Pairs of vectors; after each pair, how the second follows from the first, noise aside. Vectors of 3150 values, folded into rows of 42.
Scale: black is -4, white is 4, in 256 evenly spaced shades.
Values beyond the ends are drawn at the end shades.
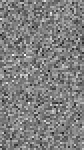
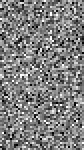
scaled up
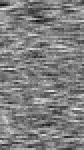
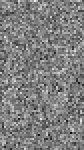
shuffled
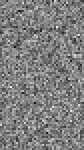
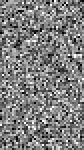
scaled up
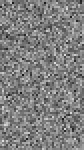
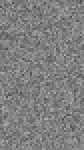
shrunk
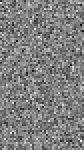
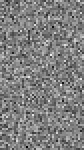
shuffled
